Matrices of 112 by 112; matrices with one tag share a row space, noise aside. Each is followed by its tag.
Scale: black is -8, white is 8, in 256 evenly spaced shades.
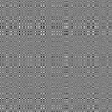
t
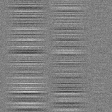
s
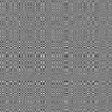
t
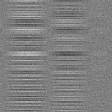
s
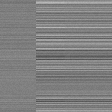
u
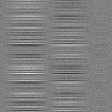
s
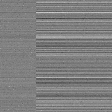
u
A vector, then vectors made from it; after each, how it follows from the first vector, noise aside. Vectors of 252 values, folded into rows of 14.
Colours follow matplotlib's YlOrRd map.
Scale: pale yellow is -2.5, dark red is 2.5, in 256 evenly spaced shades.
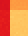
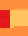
partly zeroed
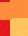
partly zeroed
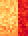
reversed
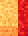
reversed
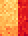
reversed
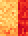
reversed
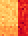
reversed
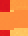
partly zeroed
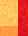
reversed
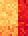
reversed
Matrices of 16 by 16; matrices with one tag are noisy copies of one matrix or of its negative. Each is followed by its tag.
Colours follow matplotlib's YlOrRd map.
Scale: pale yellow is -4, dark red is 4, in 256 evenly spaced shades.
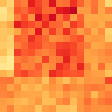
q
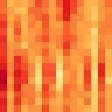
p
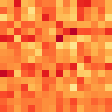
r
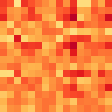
r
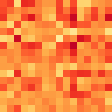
r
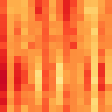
p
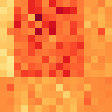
q
